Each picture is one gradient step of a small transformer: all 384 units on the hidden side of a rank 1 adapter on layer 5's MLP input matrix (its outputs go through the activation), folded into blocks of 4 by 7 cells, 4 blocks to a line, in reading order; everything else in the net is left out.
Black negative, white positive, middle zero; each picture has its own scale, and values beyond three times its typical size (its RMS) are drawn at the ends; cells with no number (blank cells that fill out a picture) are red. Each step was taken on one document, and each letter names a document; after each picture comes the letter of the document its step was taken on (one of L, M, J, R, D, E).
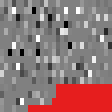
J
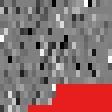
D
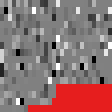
J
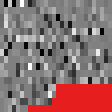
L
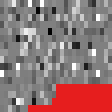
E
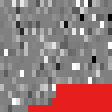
D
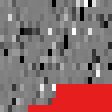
D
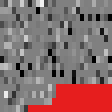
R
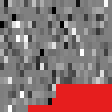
L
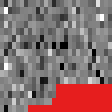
E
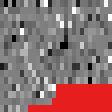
E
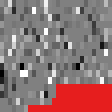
J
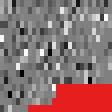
D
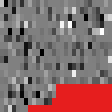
L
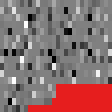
R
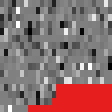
D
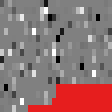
J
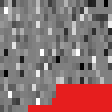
D
